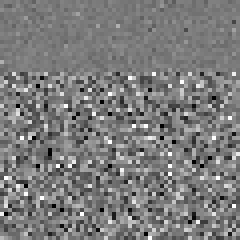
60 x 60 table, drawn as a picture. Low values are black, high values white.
Histogram: heavy tails on both sides. Odd rows or columns: none. Stripes: none. Seam: horizontal, 30% of the way down, the top part calmer. Mirror symmetry: none. Grain: fine. Average level on the scale: 50%.
